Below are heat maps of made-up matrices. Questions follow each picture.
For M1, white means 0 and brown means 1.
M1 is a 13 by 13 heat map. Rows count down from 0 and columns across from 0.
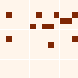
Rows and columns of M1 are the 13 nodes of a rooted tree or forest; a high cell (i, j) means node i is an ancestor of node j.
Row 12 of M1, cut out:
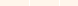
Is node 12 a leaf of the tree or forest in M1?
yes
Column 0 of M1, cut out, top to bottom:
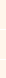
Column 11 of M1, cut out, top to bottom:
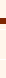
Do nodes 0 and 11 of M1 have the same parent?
no
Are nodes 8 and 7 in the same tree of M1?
yes
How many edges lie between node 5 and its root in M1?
1
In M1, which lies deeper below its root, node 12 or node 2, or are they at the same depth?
node 12
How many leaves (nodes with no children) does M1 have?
8
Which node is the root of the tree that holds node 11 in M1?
3
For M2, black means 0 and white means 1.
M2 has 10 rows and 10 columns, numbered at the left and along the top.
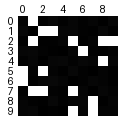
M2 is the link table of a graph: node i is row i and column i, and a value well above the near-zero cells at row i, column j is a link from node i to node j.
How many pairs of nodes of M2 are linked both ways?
2
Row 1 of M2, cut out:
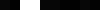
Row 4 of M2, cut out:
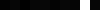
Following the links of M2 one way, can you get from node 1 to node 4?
no
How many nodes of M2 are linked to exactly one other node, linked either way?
1
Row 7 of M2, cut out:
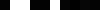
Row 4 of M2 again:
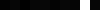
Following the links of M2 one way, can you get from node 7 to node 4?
no
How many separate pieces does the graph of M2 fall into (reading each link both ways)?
1
